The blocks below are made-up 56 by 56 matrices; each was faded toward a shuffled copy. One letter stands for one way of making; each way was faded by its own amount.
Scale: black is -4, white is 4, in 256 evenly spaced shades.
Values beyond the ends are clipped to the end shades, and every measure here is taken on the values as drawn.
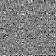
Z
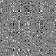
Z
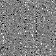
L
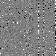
Z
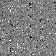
L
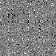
L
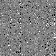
L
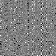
Z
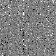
L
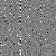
Z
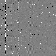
Z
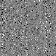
L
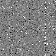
L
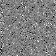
L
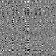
Z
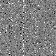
L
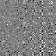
Z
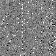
L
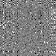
Z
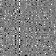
Z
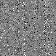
L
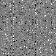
L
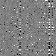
Z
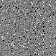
L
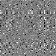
Z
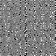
Z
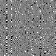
Z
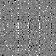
Z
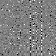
Z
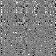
Z
